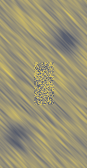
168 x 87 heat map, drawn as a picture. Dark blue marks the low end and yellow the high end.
No row or column stands out. Neither half mirrors the other. An odd patch, rougher than its surroundings, sits in the centre. Values change most from cell to cell in the centre. There is no overall slope. Two dips sink into the field.
